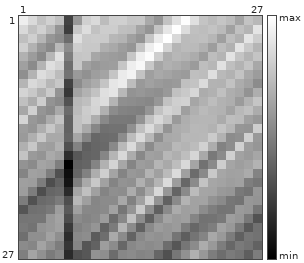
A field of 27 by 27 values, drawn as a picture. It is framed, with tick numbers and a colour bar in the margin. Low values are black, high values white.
Average level on the scale: 60%. Mirror symmetry: none. Grain: diagonal, up to the right. Slope: up to the top. Odd lines: column 6.
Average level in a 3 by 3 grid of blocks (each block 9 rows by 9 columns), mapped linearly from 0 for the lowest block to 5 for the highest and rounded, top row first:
455
234
011
